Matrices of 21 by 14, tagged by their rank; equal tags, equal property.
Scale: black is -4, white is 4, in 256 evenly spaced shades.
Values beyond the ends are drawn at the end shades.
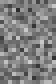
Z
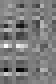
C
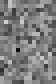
Z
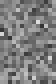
Z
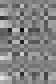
C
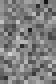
Z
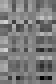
C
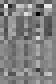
C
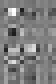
C
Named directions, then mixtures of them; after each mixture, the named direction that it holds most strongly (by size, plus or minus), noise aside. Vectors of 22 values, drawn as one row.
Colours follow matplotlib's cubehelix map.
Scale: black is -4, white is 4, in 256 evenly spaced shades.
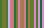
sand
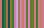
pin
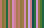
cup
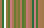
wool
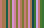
cup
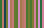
sand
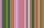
pin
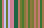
pin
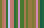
pin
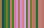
pin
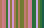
cup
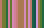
cup
